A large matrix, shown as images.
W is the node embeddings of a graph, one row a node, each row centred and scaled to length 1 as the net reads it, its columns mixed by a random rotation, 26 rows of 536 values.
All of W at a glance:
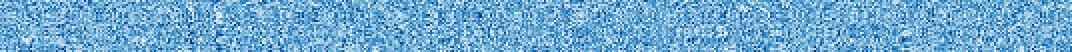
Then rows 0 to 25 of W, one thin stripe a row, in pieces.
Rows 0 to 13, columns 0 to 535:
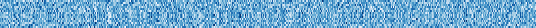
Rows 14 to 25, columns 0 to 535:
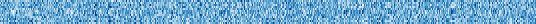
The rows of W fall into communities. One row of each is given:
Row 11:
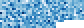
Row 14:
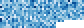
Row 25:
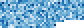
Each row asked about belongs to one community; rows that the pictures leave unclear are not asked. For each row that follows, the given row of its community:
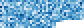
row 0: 14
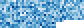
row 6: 11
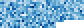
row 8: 11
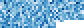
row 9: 11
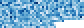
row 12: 14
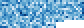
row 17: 14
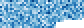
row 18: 14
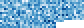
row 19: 11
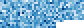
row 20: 11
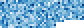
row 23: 25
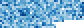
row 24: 14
